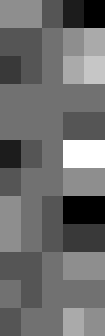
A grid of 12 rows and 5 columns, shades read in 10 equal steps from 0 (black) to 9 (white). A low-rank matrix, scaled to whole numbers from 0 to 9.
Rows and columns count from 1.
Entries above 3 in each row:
2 3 3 5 3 3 4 2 2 3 4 4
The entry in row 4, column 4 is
4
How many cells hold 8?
0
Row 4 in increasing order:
4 4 4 4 4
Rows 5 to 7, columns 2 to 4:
4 4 3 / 3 4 9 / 4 4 5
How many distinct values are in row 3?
5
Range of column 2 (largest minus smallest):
2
